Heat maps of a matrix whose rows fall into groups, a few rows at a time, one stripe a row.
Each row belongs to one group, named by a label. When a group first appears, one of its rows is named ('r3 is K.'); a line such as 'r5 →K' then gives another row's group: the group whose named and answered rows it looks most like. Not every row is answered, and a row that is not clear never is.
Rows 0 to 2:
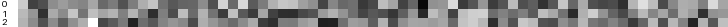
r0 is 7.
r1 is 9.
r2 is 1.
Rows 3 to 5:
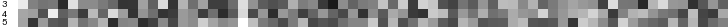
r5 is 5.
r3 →1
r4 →9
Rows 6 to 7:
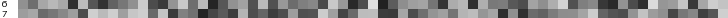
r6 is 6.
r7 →9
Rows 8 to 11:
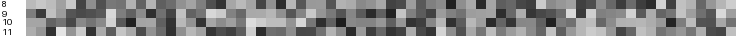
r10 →5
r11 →9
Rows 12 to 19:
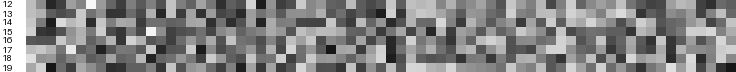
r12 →1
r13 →1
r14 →9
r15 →7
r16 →6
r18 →5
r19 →1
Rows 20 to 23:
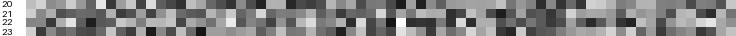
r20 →9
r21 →5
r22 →7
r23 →5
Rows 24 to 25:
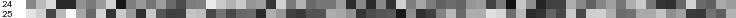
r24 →5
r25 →9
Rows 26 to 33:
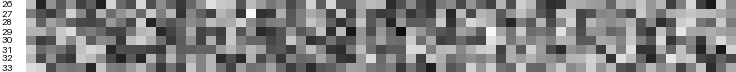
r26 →5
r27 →7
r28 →5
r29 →6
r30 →6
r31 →1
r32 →1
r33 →9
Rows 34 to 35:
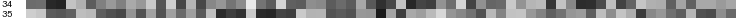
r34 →7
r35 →1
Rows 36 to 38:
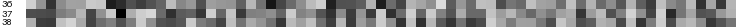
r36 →1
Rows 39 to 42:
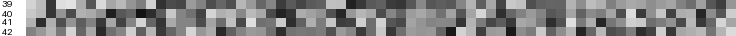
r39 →9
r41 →5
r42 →6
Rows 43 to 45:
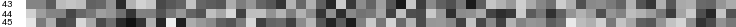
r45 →1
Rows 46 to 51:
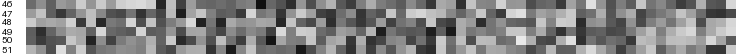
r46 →9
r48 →6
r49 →7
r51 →9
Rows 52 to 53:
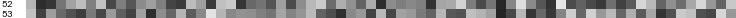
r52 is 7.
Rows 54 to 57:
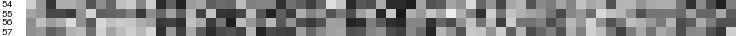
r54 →9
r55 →1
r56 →9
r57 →9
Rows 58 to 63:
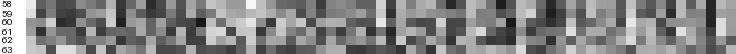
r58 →5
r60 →5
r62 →5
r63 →9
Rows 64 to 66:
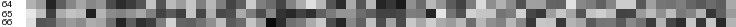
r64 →1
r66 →1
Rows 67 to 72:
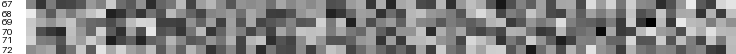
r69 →6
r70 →7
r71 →1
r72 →9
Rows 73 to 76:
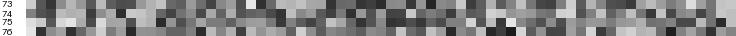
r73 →7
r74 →6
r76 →5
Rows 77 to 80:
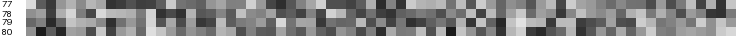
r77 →1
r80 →7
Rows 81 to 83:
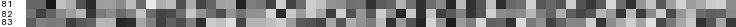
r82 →6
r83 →5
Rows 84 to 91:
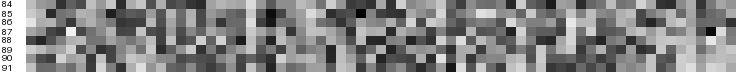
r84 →5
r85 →1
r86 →1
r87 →5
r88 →7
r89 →6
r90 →7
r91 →7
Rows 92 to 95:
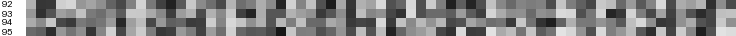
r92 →6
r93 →6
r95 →6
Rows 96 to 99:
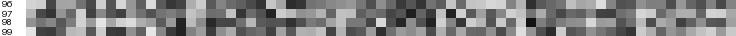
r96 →9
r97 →7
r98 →9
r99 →7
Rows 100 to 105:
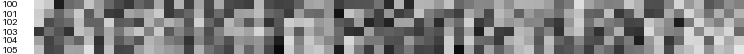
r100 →1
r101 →6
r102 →7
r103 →7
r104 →7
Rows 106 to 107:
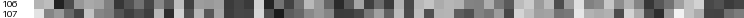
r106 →1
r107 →1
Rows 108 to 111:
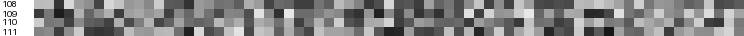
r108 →9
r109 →7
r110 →5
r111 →7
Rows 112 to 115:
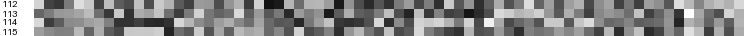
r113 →6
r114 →1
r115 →6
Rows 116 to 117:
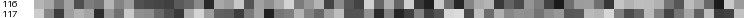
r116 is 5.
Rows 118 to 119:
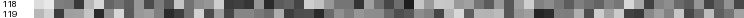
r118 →1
